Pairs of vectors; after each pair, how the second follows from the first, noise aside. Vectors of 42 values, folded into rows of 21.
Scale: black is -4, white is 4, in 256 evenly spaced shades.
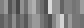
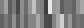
copied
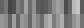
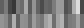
copied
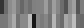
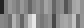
sign-scrambled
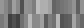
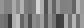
sign-scrambled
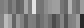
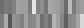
sign-scrambled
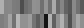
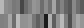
copied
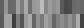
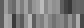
copied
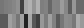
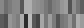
copied
